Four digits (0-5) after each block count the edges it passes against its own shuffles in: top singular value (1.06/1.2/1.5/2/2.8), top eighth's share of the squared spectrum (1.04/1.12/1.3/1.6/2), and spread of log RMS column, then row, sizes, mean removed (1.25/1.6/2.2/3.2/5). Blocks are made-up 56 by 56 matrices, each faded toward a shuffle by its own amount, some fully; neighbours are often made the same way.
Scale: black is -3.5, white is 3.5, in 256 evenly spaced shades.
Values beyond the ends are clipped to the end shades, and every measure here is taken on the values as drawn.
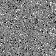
1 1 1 0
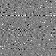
4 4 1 2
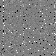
3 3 1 0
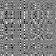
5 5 4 2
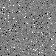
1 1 0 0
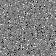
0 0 0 0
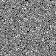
2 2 0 0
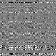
4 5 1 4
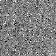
0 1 2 0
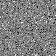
0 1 0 0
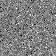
0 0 0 0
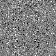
1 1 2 0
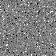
0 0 0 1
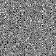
1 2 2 0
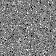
0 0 0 0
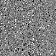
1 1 2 0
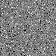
0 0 0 0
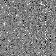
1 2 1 0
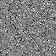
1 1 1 0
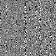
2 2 3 0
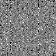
2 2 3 0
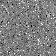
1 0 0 0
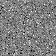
0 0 0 0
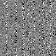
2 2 3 0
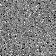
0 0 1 0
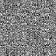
3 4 2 2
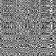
4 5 3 3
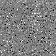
2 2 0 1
